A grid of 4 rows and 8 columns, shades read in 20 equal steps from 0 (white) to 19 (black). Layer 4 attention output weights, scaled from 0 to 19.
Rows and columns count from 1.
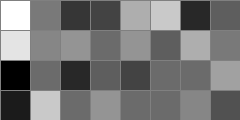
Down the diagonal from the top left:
0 9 16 8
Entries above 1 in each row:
7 8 8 8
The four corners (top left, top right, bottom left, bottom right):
0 12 17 13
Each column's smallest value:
0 4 8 8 6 4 6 7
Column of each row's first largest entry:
7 6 1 1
